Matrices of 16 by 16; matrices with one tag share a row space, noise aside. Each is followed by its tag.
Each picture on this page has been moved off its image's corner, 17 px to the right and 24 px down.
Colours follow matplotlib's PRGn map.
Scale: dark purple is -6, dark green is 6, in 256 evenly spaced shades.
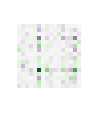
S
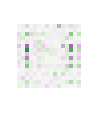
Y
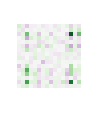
Y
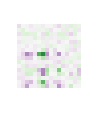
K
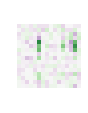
S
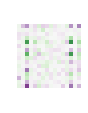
Y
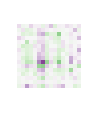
K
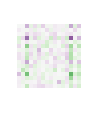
Y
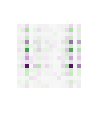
Y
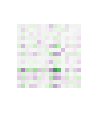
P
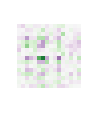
K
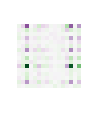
Y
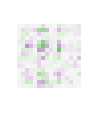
K
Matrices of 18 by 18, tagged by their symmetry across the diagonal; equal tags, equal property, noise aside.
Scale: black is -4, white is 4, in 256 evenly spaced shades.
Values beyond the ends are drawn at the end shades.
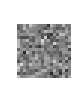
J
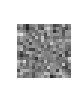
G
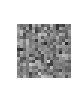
J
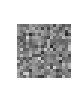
G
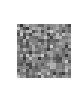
G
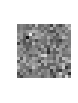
G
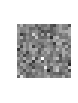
J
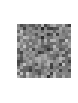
J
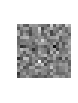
G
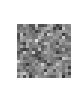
J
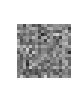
G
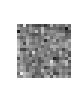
G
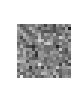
G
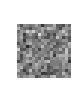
G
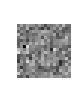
J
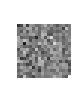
J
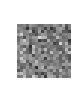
G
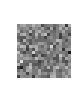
J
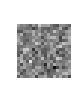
J
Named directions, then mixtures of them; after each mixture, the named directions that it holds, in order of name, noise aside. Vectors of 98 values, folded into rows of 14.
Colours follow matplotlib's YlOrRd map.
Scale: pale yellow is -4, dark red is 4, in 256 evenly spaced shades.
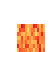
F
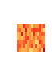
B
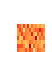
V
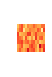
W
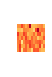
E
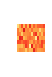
V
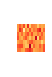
V, W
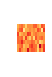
W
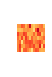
E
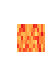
F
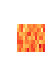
W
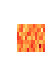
W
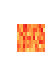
B, W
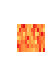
B, F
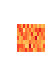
V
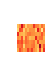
F, W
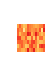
F, W
